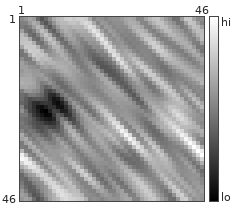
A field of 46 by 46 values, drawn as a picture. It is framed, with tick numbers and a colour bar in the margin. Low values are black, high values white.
Lone odd cells: none. Ninth with the lowest average: middle left. Dips: one, in the middle left. Grain: diagonal, down to the right.
